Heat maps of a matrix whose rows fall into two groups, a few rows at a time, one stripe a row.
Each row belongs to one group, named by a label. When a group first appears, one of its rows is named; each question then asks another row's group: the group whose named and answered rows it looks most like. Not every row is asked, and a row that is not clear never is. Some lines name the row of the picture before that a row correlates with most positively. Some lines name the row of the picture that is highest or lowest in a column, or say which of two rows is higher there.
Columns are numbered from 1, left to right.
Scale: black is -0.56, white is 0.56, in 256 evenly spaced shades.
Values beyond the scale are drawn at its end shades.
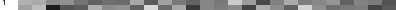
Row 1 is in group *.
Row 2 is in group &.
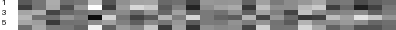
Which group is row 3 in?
&
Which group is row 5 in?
&
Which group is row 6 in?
&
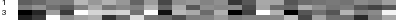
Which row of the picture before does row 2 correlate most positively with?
6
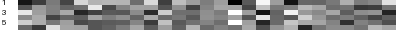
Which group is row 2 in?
&
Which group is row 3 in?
*
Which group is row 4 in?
&
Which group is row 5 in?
*
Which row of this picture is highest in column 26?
6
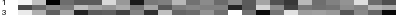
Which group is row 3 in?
*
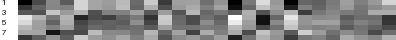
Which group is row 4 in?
*
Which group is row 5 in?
*
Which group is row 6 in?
*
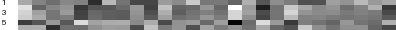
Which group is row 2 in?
*
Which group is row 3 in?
*
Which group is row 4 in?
*
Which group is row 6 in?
&
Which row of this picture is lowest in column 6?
1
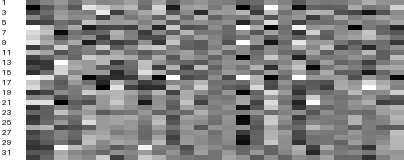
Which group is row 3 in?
&
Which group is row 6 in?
*
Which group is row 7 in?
&
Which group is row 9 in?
*
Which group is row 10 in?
&
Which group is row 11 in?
&
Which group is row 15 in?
&
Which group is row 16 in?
*
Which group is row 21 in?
&
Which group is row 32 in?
&
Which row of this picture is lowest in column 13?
3
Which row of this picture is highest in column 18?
2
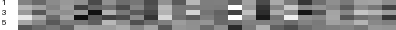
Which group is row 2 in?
*
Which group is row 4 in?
*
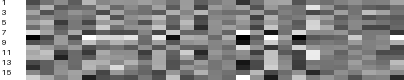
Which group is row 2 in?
&
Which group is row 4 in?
&
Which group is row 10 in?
*
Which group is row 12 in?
&
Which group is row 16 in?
*
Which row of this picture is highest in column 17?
15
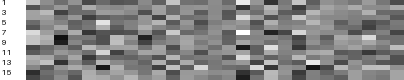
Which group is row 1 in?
*
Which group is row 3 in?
&
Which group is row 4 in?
*
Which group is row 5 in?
&
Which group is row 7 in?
*
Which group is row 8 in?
&
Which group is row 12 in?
*
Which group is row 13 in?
&
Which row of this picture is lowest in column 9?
8
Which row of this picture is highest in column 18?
10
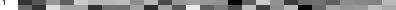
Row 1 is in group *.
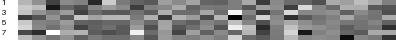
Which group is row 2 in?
&
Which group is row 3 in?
*
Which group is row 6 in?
*
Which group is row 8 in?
*
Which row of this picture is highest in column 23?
1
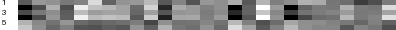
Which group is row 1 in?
&
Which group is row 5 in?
*
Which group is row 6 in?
*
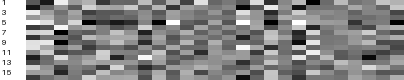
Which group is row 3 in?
*
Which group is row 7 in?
&
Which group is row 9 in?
&
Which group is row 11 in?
&
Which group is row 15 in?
&
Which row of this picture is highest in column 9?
12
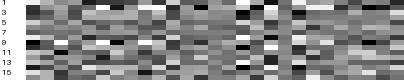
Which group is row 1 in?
*
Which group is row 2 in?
&
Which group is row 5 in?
*
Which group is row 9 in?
&
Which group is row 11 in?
&
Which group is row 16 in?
&
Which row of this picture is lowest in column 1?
9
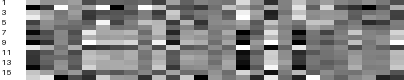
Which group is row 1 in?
*
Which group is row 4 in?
*
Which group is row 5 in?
&
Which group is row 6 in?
&
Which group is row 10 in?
*
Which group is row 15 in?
*
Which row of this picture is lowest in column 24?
2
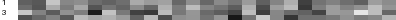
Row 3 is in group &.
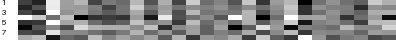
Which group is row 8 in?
&
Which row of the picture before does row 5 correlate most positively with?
1
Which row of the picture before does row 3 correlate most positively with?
1
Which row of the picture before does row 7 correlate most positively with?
1
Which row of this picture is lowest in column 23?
8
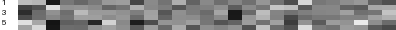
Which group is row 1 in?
&
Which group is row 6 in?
&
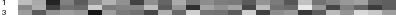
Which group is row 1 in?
&
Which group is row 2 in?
&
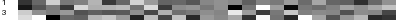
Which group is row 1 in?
&
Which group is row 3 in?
*
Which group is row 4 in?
&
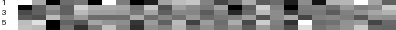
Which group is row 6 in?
&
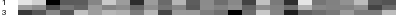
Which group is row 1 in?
&
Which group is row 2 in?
&
